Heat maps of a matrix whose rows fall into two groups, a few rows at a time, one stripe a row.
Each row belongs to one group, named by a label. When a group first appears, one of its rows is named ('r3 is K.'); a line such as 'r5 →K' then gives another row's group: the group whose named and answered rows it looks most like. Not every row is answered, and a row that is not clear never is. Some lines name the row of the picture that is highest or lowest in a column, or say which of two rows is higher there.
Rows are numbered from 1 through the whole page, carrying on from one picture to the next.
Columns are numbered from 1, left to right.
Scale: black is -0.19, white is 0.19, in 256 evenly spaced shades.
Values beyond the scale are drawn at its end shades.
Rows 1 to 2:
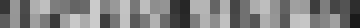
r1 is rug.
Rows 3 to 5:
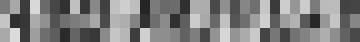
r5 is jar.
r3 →rug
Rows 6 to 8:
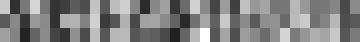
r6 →rug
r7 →rug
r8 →rug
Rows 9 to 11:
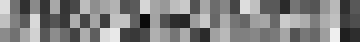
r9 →jar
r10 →rug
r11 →jar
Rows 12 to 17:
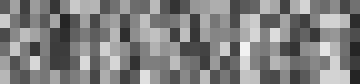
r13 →jar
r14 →jar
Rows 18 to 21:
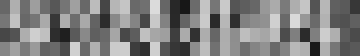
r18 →rug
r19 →rug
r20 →jar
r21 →rug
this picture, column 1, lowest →20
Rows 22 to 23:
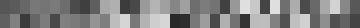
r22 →jar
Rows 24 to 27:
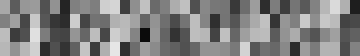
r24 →jar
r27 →jar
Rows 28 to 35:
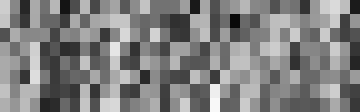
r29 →rug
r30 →rug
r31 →jar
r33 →rug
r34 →jar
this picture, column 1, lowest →30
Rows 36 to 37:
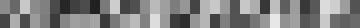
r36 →jar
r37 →rug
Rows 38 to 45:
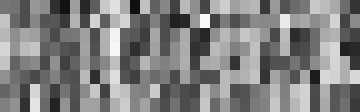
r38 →jar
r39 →rug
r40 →jar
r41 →jar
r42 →jar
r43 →jar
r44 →rug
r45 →rug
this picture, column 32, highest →38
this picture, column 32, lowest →43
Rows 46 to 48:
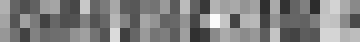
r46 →jar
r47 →jar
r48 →jar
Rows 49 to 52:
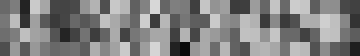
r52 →rug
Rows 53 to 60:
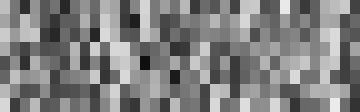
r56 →rug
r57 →rug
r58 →rug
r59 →jar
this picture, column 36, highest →56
